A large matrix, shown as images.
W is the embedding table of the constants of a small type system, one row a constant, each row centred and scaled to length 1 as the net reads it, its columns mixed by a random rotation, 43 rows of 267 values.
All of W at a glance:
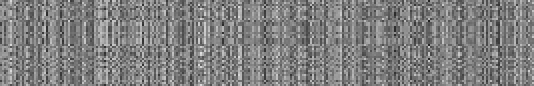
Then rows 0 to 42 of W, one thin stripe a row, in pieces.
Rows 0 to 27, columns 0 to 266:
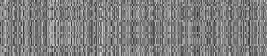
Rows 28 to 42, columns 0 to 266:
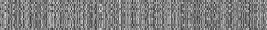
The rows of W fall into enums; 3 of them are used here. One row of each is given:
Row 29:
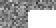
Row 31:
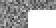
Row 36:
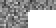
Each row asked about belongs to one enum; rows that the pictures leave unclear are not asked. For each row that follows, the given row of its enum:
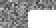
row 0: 29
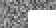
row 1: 31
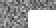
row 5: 31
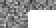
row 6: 36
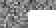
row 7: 36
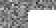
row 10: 29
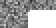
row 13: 36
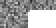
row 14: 36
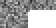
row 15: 36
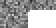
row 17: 36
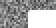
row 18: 31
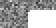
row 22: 29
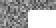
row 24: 31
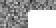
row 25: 36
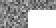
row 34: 31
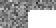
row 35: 29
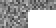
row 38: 31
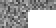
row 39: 31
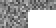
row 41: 31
